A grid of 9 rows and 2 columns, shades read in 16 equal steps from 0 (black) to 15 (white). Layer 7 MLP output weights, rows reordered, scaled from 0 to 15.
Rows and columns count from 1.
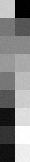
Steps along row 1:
down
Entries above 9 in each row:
1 0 0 1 1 1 1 1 1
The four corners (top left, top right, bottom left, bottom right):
12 0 1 14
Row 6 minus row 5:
-2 1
